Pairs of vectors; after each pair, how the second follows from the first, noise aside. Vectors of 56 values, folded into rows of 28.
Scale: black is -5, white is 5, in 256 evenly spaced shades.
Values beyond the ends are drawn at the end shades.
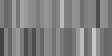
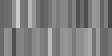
reversed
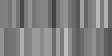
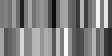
scaled up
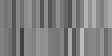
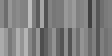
reversed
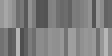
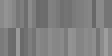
shrunk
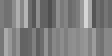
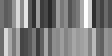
scaled up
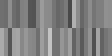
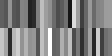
scaled up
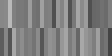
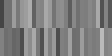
reversed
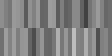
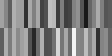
scaled up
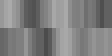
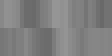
shrunk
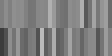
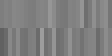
shrunk
